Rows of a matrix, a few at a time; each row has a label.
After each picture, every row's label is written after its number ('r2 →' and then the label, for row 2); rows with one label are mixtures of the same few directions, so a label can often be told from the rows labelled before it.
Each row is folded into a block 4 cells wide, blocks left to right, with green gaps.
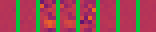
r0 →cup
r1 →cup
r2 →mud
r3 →mud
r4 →cup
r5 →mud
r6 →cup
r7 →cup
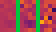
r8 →mud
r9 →mud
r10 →cup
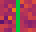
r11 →cup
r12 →mud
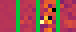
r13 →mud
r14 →cup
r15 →cup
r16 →mud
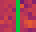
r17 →cup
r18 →mud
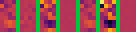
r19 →mud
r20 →cup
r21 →mud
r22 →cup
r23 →mud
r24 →mud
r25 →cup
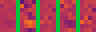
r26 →mud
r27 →mud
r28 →cup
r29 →mud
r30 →cup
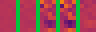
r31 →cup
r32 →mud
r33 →mud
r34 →mud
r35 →mud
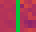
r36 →mud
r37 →mud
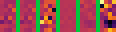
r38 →cup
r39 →cup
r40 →cup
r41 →cup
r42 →mud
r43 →mud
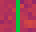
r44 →cup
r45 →mud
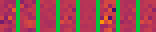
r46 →cup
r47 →mud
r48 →mud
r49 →cup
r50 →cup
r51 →cup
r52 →cup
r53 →cup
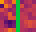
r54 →mud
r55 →mud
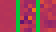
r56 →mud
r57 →cup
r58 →mud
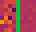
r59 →cup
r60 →cup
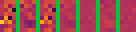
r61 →cup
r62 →mud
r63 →cup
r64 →mud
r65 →cup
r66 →mud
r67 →cup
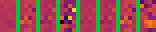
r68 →mud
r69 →cup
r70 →cup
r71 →cup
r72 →cup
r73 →cup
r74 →cup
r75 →mud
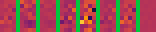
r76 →cup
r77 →mud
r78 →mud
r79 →cup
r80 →cup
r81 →cup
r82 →cup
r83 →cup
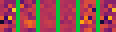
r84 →cup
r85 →mud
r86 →mud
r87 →cup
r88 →cup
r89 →cup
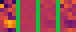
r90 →mud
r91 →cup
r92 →mud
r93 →mud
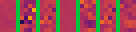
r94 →mud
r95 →cup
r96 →cup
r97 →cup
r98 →mud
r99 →cup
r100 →mud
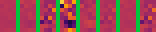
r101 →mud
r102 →mud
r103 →cup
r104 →mud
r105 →mud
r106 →cup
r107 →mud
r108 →cup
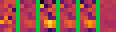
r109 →cup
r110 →mud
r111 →mud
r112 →mud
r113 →mud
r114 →mud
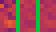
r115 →mud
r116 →mud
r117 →mud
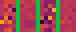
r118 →cup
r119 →mud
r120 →cup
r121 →cup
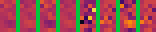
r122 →mud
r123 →mud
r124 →mud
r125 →mud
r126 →cup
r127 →cup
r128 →mud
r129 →cup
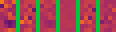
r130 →mud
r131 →cup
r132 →mud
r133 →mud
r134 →cup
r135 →cup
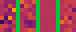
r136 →cup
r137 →mud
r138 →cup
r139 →cup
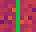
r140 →cup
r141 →cup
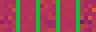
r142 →cup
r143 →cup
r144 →mud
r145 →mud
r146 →cup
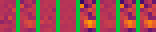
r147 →cup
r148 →mud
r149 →cup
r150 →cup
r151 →mud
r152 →mud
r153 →mud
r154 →mud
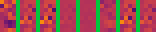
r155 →mud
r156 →cup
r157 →cup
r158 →cup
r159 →cup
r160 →mud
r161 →cup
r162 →cup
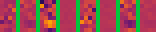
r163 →cup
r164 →mud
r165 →mud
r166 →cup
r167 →cup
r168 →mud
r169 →mud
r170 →mud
